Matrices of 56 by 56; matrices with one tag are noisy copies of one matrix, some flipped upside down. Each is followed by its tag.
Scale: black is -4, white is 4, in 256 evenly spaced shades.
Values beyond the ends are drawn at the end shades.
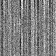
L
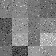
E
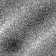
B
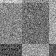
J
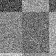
J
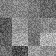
E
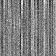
L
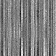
L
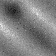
B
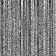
L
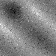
B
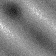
B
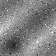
B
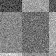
J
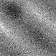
B
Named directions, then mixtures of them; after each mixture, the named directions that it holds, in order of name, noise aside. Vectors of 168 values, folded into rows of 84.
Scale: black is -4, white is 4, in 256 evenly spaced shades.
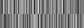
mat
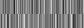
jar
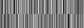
jar, mat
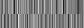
jar, mat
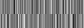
jar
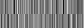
jar, mat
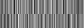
jar, mat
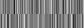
jar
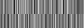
jar, mat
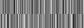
jar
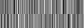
jar, mat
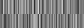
mat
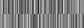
mat
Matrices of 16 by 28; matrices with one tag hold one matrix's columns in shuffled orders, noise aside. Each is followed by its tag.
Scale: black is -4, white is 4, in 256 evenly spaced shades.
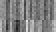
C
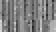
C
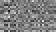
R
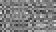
R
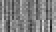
C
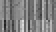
C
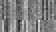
C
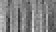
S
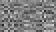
R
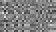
R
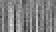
S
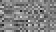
R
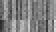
C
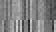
C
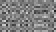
R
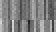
C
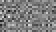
R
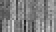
C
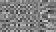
R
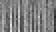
S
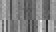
C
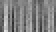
S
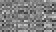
R
